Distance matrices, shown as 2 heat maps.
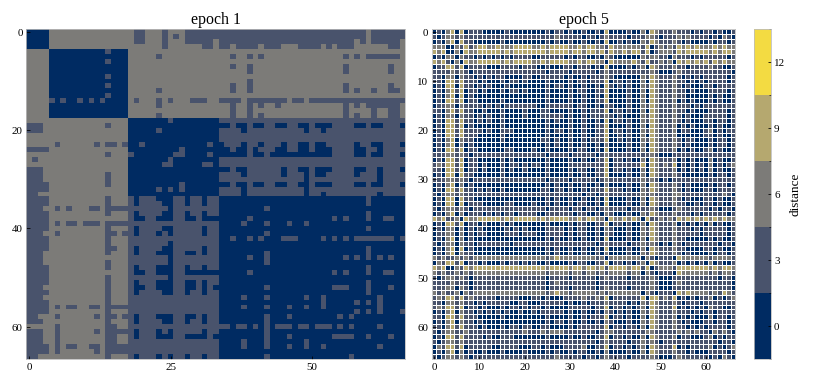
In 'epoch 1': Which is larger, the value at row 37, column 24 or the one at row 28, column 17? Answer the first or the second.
the second
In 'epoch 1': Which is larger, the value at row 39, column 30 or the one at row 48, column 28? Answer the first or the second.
the first
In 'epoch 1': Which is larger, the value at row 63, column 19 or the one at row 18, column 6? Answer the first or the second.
the second
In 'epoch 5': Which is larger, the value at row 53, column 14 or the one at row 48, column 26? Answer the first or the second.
the second
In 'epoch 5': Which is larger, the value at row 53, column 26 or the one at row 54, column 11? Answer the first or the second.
the first
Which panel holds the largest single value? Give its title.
epoch 5
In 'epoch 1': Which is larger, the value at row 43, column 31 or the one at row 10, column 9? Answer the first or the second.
the first
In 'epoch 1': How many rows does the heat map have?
67
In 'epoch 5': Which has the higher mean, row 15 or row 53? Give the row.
53
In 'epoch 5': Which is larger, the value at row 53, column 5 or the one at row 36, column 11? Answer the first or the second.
the first
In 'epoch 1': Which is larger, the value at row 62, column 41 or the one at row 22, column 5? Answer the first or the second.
the second
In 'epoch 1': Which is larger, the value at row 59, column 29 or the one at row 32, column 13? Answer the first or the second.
the second
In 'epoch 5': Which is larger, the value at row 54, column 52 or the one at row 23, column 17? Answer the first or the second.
the first
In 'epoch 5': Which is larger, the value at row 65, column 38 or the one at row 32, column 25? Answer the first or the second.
the first
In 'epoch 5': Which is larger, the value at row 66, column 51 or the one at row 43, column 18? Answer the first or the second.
the second
